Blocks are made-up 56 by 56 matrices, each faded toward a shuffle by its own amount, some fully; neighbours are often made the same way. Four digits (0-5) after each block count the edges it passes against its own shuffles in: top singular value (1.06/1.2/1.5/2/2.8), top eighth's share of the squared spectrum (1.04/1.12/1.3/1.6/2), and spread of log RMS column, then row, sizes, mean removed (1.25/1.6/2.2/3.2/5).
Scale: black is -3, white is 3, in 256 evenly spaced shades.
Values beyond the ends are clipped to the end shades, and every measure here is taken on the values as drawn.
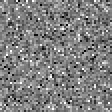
0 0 0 1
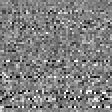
2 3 0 4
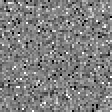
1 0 0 0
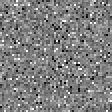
0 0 0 0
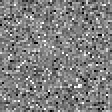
0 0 0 0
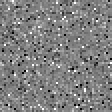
0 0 0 0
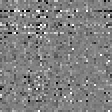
3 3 2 3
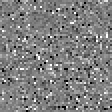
1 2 1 2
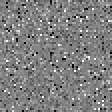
0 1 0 0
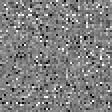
1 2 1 1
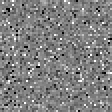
0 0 0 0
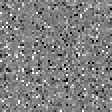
1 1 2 1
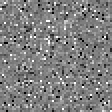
0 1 0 0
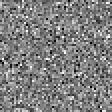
2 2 0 0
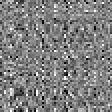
4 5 3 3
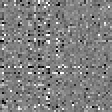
4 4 3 2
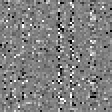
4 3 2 1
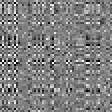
5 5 4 4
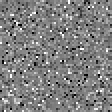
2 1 0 0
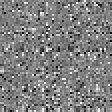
4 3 2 1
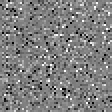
3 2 1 0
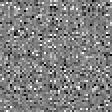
4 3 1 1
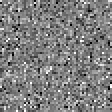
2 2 1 0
